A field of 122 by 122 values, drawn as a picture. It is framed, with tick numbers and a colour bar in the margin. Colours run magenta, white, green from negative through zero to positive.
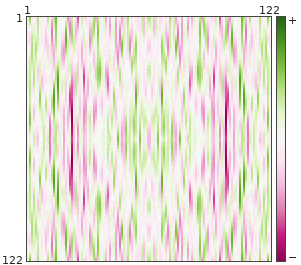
Slope: none. Ninth with the highest average: centre. Mirror symmetry: left to right and top to bottom. Grain: streaks running down.
